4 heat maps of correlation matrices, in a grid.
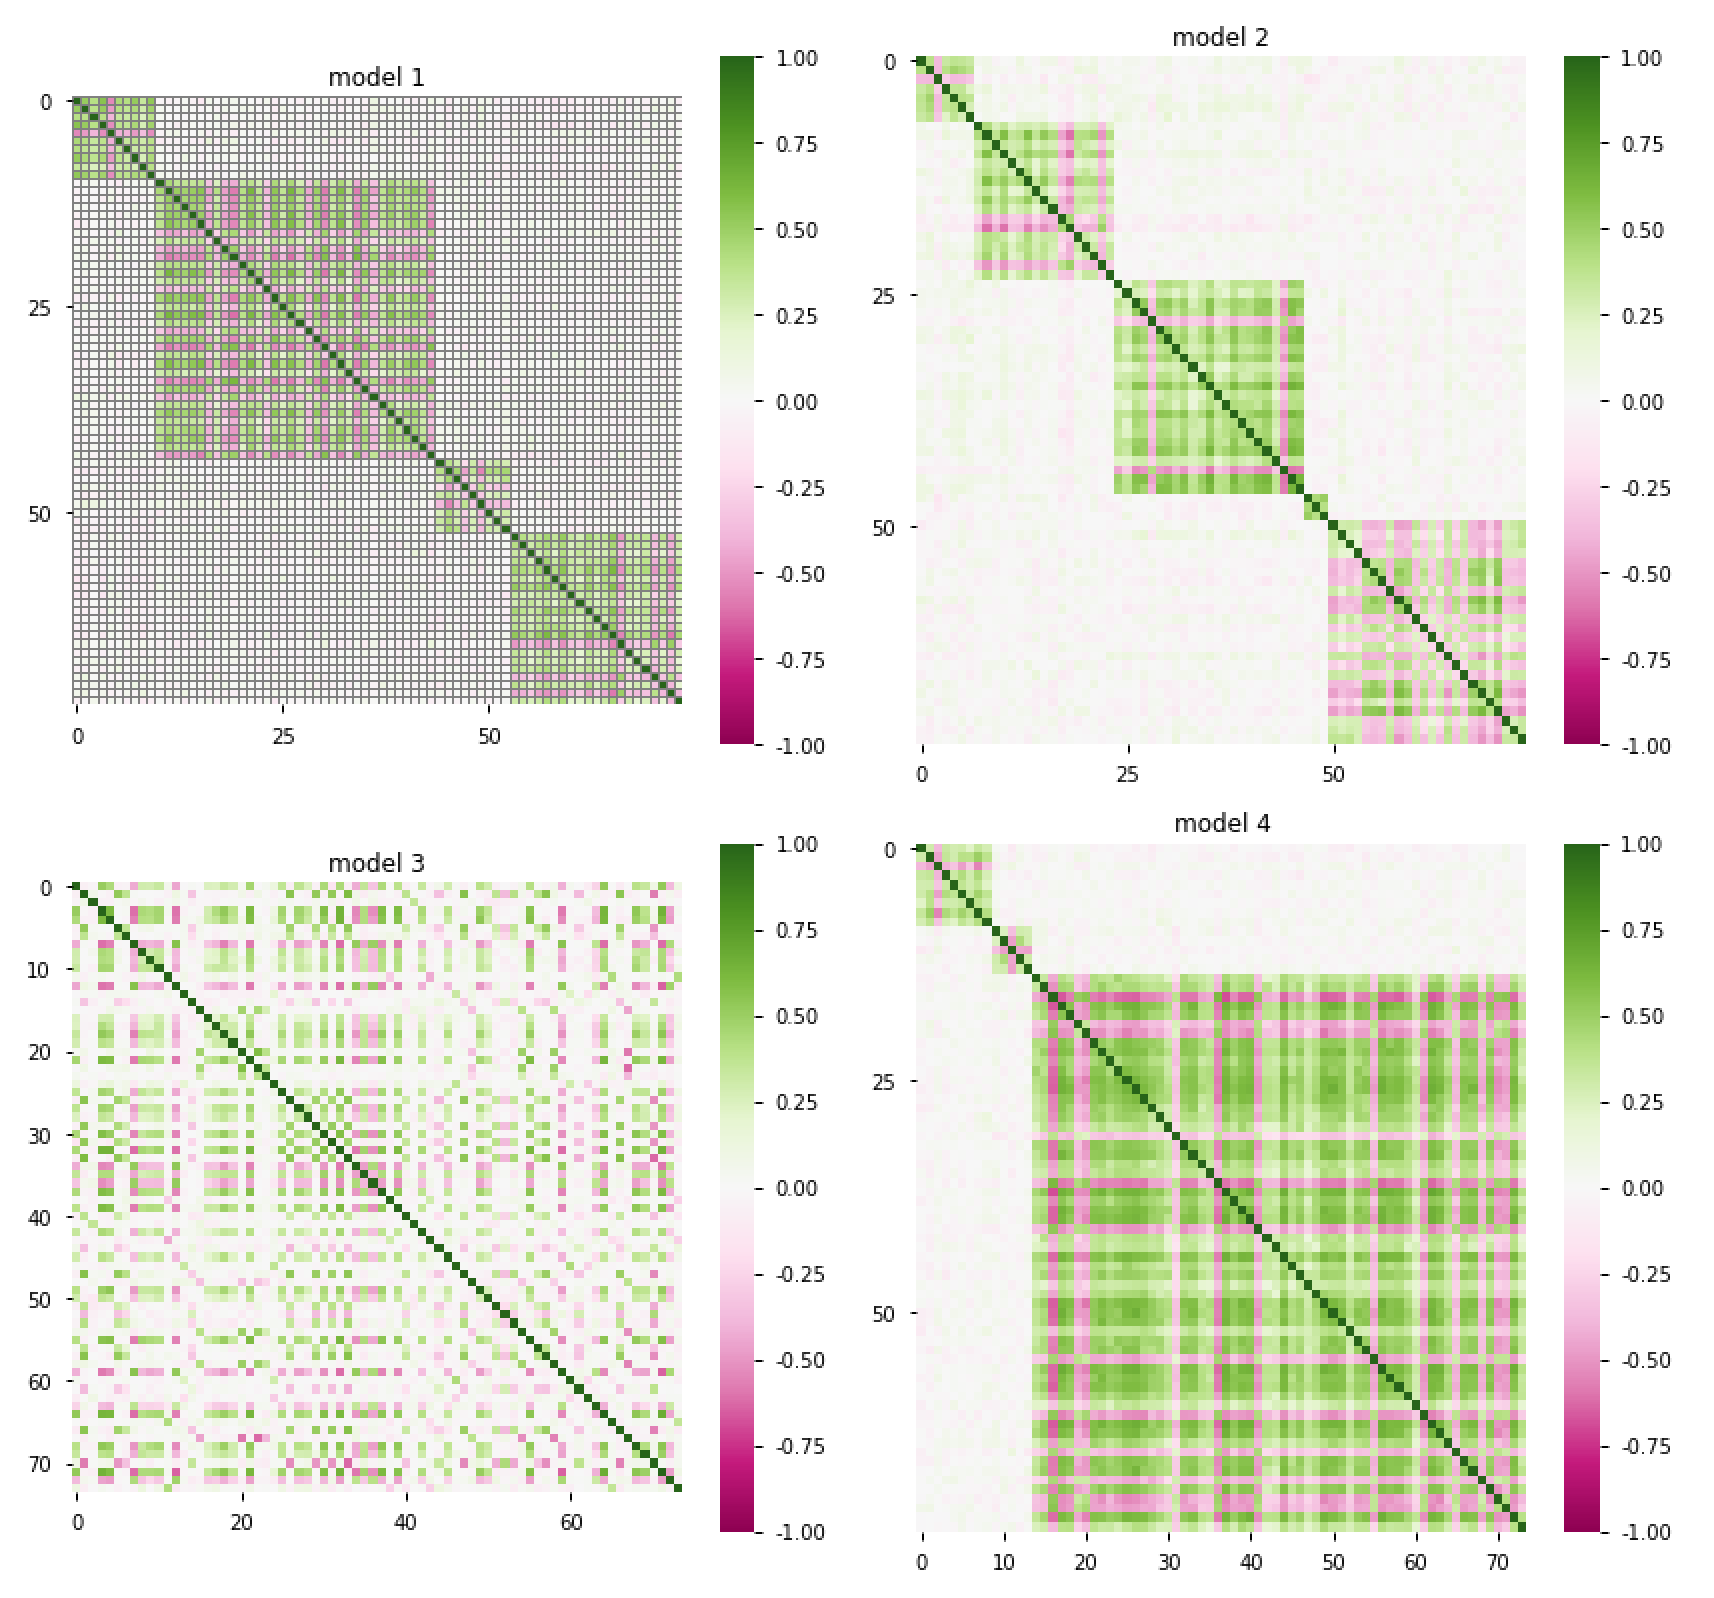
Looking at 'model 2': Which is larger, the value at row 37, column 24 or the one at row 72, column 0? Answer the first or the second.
the first
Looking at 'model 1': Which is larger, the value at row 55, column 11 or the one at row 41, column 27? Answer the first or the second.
the second
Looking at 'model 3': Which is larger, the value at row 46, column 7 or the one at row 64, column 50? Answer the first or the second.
the second
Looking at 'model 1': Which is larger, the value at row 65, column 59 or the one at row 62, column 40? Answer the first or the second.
the first
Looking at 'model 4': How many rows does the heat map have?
74
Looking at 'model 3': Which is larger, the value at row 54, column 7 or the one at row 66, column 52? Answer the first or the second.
the first
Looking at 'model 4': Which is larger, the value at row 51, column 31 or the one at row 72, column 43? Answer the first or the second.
the second
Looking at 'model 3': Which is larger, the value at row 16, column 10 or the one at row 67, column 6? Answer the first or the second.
the first
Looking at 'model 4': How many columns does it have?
74
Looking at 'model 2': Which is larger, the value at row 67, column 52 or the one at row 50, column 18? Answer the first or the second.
the second
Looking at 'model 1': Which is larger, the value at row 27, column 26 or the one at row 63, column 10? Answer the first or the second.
the first
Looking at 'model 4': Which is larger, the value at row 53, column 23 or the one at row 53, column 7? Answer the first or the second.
the first
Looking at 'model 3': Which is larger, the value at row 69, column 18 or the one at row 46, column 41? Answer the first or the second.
the first
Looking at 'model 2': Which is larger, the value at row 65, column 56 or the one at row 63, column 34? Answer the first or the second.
the first
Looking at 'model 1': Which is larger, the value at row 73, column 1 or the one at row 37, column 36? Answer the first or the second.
the first
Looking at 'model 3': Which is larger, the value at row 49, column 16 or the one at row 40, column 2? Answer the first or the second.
the first
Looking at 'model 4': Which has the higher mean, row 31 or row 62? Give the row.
62
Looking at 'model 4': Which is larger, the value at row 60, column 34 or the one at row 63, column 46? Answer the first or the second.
the second
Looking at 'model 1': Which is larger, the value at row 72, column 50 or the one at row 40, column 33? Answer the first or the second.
the second
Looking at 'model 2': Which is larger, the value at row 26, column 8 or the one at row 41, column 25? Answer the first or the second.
the second
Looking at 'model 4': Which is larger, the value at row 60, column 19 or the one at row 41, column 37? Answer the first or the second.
the first
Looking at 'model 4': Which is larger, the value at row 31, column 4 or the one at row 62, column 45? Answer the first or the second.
the second
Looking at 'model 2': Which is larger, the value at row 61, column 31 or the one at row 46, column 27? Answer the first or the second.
the second
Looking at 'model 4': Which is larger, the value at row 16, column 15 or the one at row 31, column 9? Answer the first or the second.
the second
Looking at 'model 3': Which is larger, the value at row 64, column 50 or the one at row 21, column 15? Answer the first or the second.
the first
